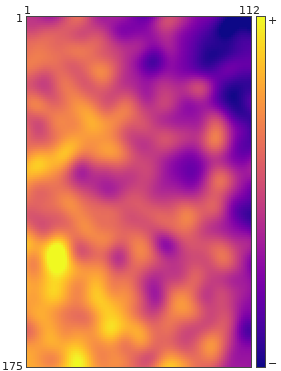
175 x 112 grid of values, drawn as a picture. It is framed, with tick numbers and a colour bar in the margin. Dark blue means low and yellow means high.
Ninth with the lowest average: top right. Grain: smooth. Lone odd cells: none. Slope: up to the bottom left. Ninth with the highest average: bottom left.
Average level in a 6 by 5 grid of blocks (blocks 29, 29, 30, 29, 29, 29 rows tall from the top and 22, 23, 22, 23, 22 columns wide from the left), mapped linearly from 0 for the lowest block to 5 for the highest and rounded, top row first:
33110 / 34321 / 43322 / 44332 / 54332 / 45442
